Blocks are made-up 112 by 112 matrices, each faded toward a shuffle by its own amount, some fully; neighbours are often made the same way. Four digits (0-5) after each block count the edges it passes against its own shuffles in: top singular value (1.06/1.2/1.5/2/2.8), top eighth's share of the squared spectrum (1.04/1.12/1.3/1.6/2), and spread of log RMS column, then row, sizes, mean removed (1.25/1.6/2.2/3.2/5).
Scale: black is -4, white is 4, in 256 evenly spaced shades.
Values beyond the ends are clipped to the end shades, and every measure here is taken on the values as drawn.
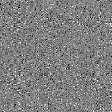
4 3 2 2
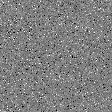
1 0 0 0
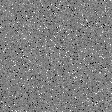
0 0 0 0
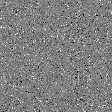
3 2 1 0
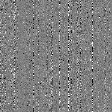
3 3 4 0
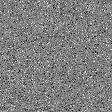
2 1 0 0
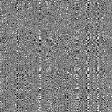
5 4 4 3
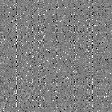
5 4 3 2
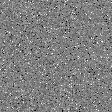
2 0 0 0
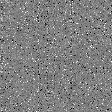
3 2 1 0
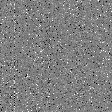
3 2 1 0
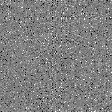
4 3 2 1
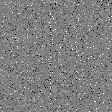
3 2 1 0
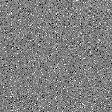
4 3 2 1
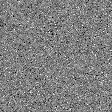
0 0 0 0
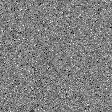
1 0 0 0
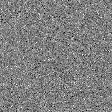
3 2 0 1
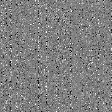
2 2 3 0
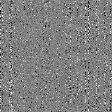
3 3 3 0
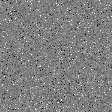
0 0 0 0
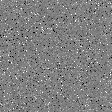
0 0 0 0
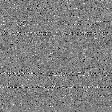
2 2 0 3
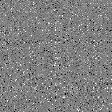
4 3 1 1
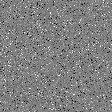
0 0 0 0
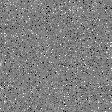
3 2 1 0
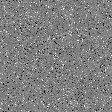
0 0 0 0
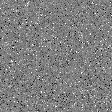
2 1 0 0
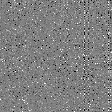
4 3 2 1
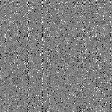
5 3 3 1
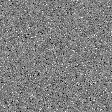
1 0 0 0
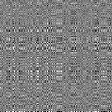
5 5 4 4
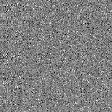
4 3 1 1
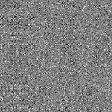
4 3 2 2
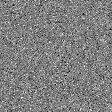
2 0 0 0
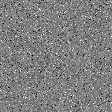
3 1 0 0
